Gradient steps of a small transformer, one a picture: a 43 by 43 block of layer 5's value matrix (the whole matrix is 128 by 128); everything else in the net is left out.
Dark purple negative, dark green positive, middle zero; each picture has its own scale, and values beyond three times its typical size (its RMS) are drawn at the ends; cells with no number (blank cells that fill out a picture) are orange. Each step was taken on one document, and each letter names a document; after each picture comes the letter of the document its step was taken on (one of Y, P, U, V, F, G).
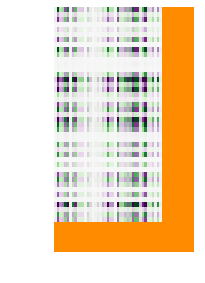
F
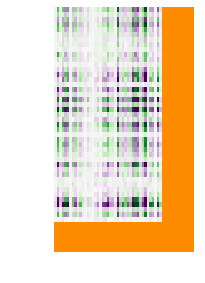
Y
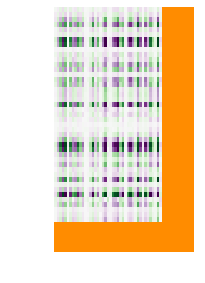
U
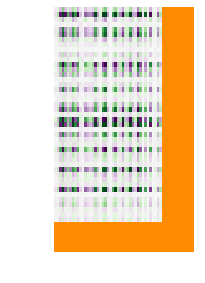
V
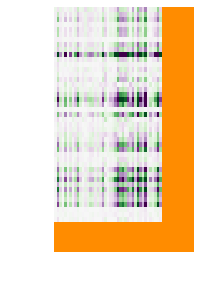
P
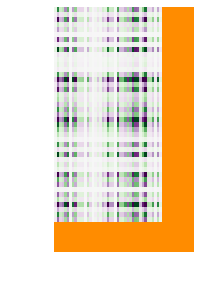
F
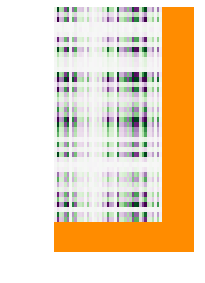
F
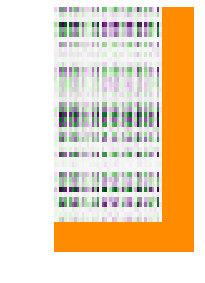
V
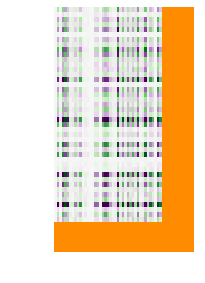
Y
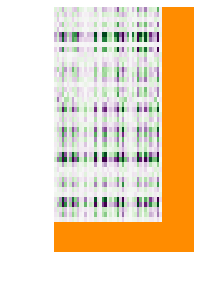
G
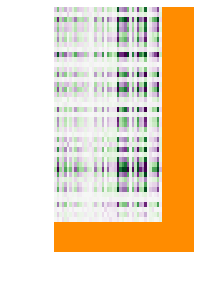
P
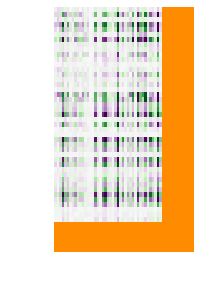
G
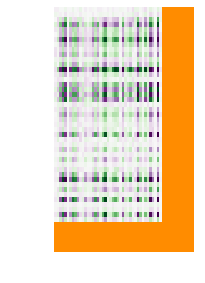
V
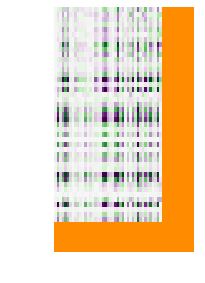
Y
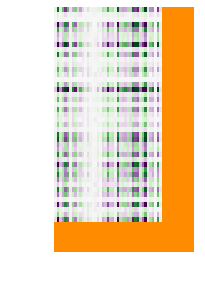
Y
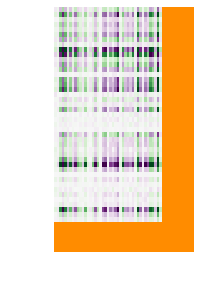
V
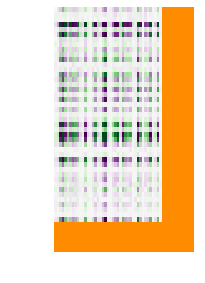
V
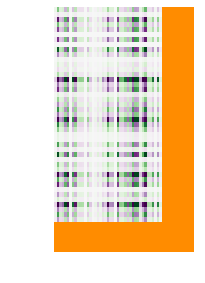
F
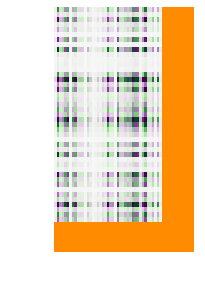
F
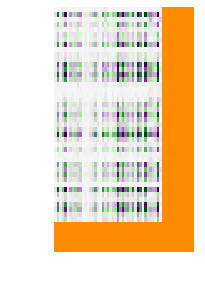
P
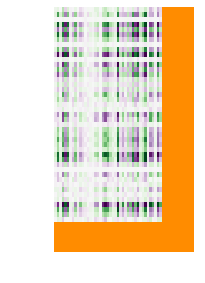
Y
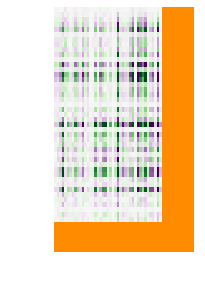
G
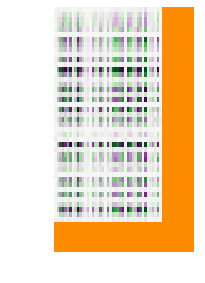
U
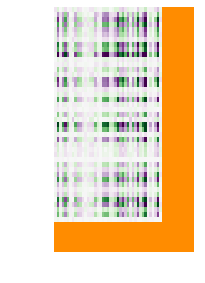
G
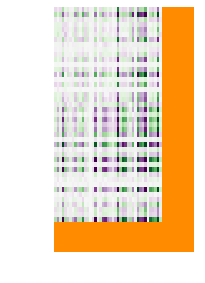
G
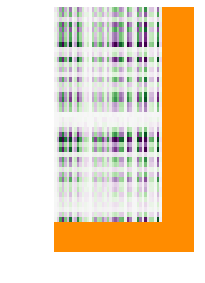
U
